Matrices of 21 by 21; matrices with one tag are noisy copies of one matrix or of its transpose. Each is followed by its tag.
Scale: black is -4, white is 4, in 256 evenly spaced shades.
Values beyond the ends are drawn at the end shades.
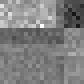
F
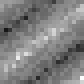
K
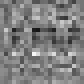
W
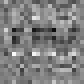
W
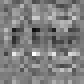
W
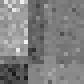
F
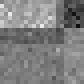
F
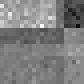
F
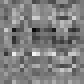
W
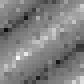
K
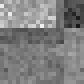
F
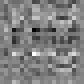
W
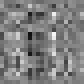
W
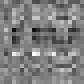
W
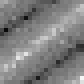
K
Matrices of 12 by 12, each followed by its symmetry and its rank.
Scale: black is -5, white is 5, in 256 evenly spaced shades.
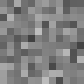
antisymmetric, full rank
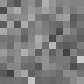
neither, full rank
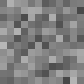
neither, full rank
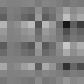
neither, rank one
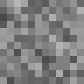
antisymmetric, full rank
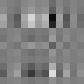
neither, rank one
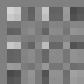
symmetric, rank one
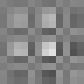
symmetric, rank one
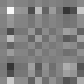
symmetric, rank one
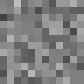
antisymmetric, full rank
